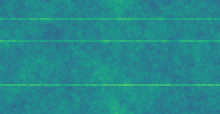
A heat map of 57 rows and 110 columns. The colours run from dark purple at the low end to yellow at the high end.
There is no overall slope. The values are skewed, with a long tail toward high values. Streaks run across, left to right. Rows 10, 21 and 43 stand out from the rest.
